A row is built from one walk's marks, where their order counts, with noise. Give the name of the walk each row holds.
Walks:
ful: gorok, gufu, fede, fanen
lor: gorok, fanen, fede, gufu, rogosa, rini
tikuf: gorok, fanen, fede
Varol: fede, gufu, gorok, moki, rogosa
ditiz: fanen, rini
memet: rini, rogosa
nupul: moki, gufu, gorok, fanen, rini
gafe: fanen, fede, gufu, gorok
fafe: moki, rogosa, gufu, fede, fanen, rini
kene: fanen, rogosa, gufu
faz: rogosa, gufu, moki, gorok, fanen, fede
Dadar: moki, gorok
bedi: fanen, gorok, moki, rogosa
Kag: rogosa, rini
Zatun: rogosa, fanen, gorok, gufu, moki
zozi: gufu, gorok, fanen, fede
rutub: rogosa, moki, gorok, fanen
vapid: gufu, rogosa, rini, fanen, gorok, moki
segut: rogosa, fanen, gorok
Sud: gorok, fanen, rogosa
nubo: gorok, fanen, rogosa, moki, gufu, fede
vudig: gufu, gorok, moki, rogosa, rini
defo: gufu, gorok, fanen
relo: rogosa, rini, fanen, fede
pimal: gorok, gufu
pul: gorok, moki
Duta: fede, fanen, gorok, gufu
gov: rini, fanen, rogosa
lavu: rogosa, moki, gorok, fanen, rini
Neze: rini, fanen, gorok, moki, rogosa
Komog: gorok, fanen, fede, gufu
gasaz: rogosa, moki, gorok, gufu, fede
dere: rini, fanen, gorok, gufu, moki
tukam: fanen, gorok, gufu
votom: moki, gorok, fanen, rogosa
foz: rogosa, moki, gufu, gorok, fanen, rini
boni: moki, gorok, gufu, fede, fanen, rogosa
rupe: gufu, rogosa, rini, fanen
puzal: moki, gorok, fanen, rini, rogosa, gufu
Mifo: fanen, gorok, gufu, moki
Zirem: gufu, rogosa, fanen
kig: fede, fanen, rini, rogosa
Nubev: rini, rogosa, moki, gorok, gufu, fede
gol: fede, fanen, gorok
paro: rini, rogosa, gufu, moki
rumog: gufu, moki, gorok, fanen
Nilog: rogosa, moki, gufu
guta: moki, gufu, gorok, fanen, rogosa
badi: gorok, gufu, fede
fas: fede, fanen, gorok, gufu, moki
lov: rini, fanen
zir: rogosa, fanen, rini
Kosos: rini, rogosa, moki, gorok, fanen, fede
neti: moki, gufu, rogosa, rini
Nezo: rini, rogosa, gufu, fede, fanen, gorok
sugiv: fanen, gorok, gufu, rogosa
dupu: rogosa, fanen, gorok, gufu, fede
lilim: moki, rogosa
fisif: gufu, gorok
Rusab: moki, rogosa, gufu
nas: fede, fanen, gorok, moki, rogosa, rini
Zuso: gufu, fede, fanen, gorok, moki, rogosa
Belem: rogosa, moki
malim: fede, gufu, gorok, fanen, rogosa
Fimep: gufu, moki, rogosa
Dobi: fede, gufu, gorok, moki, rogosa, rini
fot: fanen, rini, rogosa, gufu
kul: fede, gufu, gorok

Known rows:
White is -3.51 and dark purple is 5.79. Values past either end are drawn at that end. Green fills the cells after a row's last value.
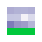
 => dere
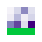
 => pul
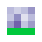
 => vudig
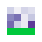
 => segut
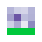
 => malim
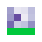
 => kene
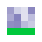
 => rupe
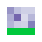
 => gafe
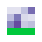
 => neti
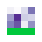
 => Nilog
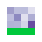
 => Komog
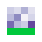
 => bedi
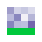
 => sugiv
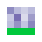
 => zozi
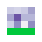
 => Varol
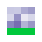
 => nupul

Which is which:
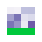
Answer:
rutub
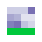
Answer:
paro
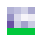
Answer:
gov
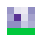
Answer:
Zirem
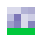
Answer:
boni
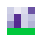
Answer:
Fimep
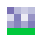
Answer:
defo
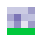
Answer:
Dobi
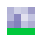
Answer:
vapid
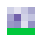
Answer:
faz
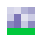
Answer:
guta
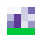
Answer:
Rusab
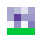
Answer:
kul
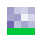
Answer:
fot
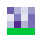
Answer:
fisif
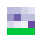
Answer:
gol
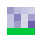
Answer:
ful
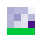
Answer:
tikuf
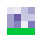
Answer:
gasaz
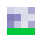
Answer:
relo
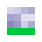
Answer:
Kosos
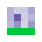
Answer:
Zuso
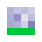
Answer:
lor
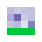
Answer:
fas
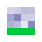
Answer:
nas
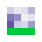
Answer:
zir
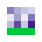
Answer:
pimal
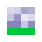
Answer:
puzal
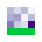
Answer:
Sud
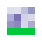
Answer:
fafe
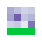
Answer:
Duta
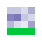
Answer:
kig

